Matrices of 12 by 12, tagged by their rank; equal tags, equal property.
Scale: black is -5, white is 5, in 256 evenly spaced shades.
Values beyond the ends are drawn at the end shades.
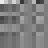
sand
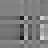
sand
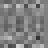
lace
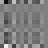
sand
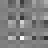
sand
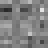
lace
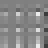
sand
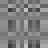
sand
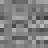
lace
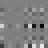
sand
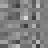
lace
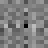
lace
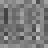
lace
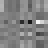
lace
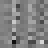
lace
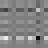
sand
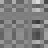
sand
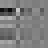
sand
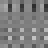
sand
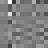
lace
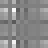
sand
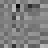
lace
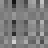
sand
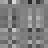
sand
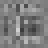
lace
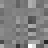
lace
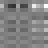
sand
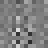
lace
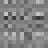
lace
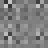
lace
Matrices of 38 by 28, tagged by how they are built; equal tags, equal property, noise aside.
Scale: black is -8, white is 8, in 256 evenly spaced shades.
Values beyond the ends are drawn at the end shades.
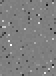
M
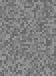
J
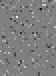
M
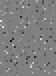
M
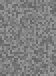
J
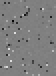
M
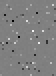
M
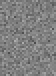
J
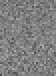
J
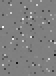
M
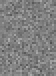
J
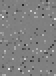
M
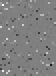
M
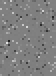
M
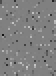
M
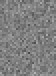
J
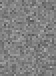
J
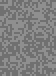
J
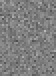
J
